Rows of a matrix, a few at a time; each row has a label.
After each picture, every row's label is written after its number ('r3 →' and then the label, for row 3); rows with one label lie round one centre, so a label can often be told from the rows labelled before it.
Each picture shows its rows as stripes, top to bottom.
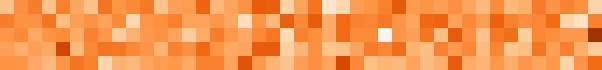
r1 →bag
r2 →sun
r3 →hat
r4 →bag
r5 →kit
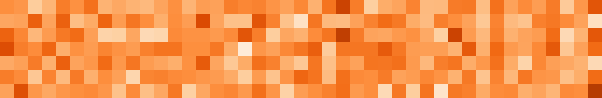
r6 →kit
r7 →bag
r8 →kit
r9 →sun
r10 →bag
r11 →sun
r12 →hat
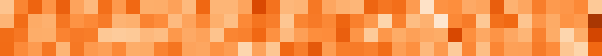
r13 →bag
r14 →hat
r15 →kit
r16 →sun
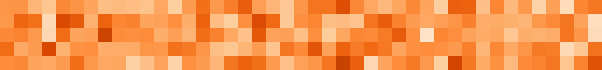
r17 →kit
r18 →bag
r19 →bag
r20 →sun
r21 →kit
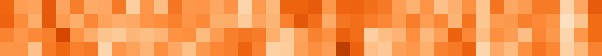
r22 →sun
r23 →sun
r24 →kit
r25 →kit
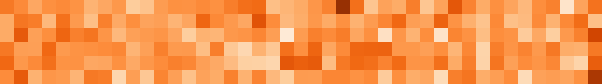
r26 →kit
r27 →bag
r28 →hat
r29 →sun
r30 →sun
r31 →hat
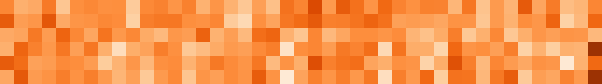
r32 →sun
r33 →sun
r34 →bag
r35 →hat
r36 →kit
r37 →hat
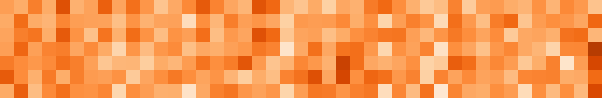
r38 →bag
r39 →hat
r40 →bag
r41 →hat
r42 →kit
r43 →sun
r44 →hat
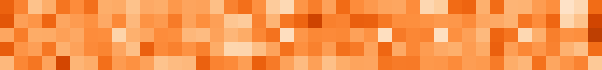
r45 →kit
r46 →sun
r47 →hat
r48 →sun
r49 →bag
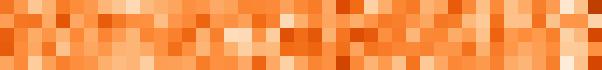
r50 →kit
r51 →bag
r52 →sun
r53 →sun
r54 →kit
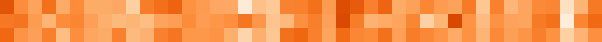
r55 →sun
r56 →kit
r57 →sun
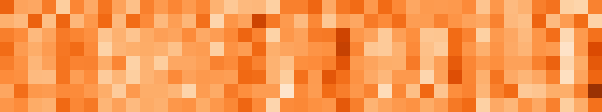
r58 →sun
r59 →bag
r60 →kit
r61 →kit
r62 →kit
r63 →kit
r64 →hat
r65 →kit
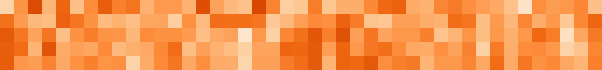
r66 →bag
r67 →kit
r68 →sun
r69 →sun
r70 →sun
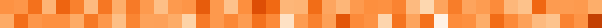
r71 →bag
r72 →hat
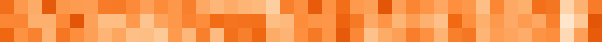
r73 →sun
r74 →kit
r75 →kit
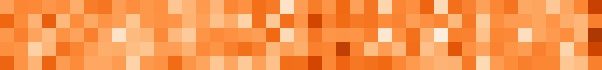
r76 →hat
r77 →sun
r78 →hat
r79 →kit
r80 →sun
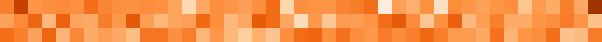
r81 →hat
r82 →bag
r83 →sun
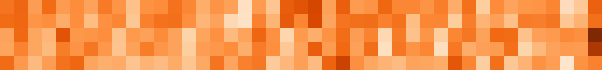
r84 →sun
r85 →sun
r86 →hat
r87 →hat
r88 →kit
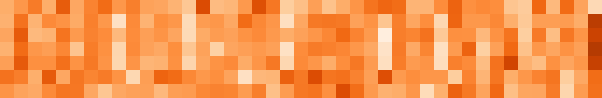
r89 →bag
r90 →hat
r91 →hat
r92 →hat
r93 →hat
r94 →sun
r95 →kit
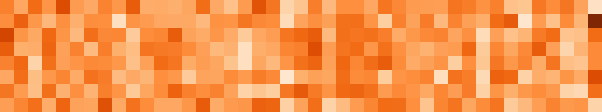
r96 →bag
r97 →hat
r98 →sun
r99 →sun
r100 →sun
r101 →hat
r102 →sun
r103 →bag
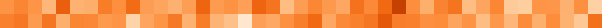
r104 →bag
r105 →sun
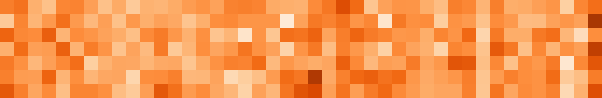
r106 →kit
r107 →hat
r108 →sun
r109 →hat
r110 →kit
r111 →sun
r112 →sun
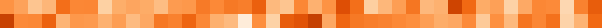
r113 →kit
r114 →sun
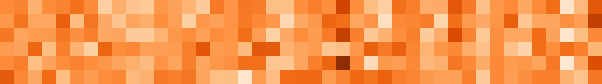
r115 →kit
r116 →hat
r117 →kit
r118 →bag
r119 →kit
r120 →sun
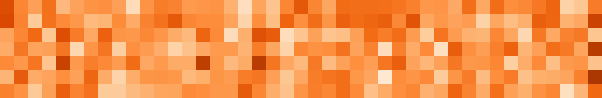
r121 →sun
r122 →sun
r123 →bag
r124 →hat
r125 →bag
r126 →hat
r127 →kit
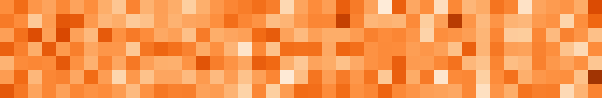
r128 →hat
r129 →kit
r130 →bag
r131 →sun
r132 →bag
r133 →hat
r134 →sun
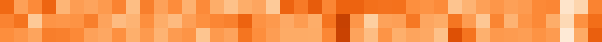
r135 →sun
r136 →kit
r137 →kit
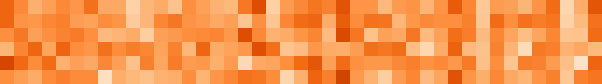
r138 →kit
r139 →sun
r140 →kit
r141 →bag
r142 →sun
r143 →kit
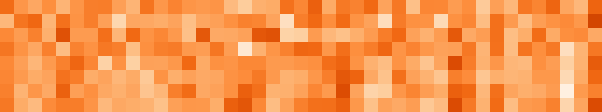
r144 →sun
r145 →hat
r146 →bag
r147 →sun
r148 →kit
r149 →kit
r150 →kit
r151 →kit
